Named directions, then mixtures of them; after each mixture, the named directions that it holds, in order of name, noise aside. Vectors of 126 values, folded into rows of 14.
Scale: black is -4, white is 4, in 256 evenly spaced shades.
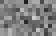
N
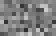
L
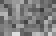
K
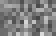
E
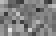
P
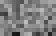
K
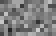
L, P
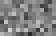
L, P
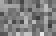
E, L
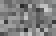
L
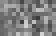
E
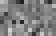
E, P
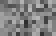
E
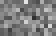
N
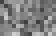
K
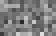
E, L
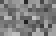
K, N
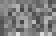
E, K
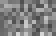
E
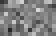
P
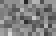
N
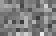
E, L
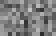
E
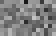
N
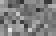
P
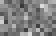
K, L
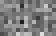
E, L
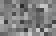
L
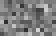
L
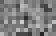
E, L
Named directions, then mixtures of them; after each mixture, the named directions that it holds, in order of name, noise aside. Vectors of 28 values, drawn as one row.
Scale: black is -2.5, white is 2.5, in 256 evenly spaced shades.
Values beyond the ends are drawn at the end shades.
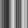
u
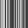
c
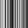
c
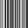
c, u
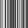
c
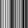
c, u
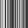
c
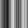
u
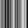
c, u
